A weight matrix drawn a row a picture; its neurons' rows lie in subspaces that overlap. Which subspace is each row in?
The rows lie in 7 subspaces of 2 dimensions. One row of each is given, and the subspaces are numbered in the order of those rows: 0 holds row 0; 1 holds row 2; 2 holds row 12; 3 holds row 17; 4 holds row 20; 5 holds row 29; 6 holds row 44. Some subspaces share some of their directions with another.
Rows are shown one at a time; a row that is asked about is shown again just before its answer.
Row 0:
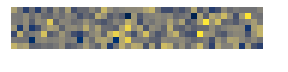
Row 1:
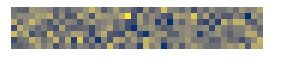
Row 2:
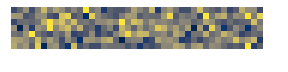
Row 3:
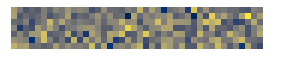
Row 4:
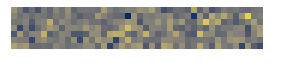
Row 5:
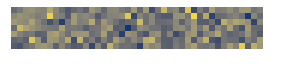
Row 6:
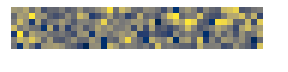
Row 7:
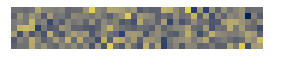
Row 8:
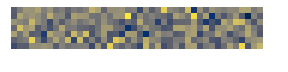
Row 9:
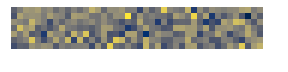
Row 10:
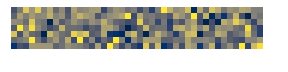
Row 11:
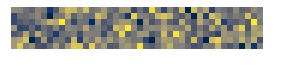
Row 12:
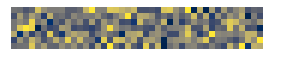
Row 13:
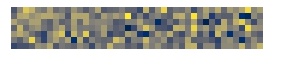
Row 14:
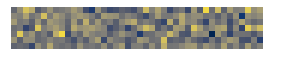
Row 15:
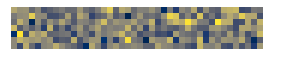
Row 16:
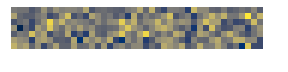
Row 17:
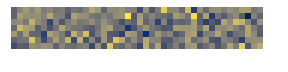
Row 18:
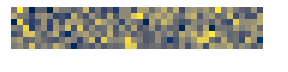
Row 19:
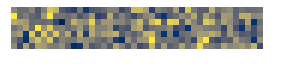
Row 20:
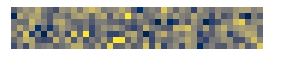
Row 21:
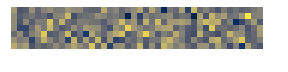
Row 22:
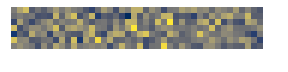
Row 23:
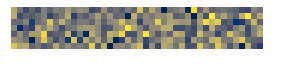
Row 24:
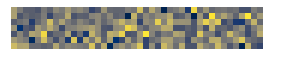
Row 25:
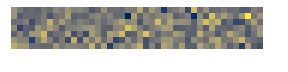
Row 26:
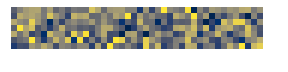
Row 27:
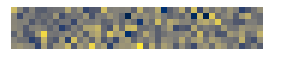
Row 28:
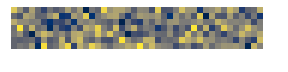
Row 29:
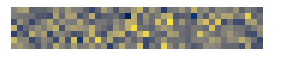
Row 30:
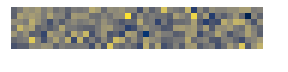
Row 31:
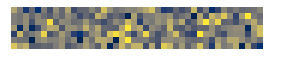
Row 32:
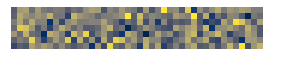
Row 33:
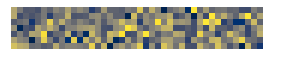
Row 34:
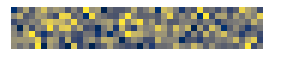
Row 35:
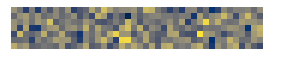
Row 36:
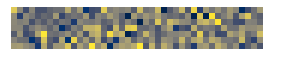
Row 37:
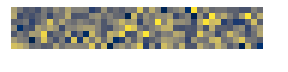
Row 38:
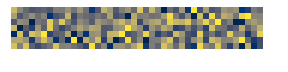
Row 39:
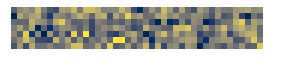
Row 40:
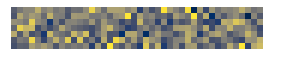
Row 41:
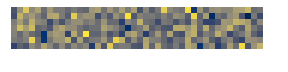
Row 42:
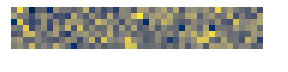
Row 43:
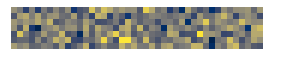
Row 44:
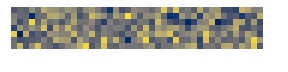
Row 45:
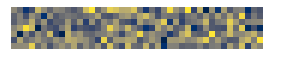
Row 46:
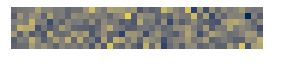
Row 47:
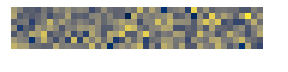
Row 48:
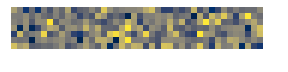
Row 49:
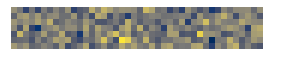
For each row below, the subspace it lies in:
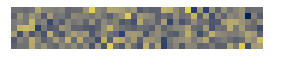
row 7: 2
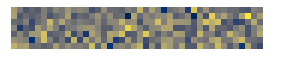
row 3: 5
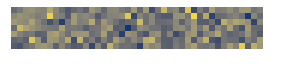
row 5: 4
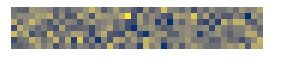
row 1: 5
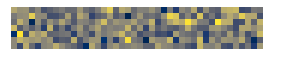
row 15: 6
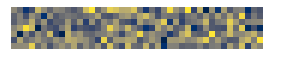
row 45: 2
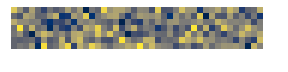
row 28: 1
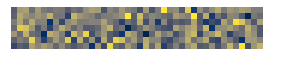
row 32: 3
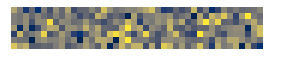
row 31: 0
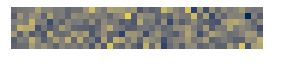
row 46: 2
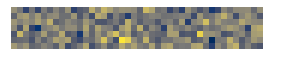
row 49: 0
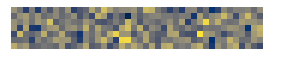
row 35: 0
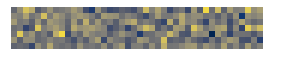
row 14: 2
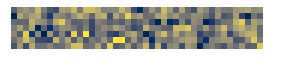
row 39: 4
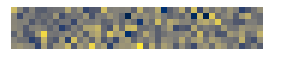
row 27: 1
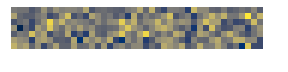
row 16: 1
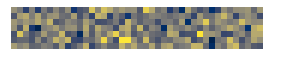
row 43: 0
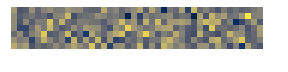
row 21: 3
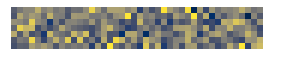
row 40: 2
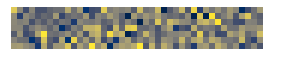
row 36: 1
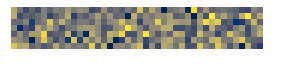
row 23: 5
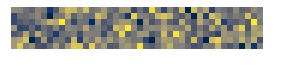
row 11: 4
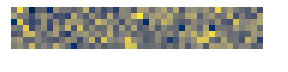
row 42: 3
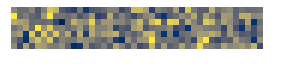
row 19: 4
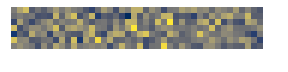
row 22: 5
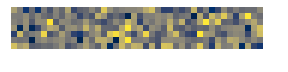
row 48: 0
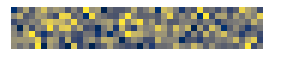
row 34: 1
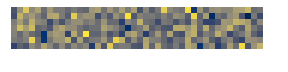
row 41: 5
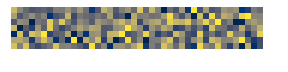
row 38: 6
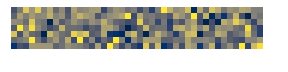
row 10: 0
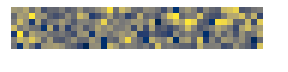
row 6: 6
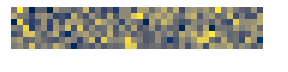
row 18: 3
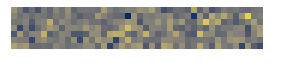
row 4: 0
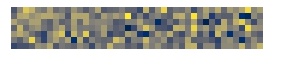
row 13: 2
